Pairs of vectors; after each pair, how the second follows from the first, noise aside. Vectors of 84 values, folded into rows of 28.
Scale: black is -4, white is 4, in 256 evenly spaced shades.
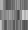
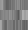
shrunk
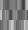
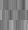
shrunk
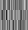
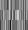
shuffled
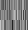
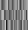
shuffled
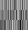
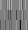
partly zeroed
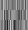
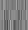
shrunk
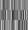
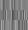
shrunk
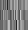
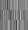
shrunk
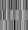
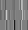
partly zeroed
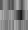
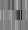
partly zeroed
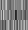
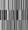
shuffled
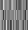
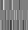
partly zeroed
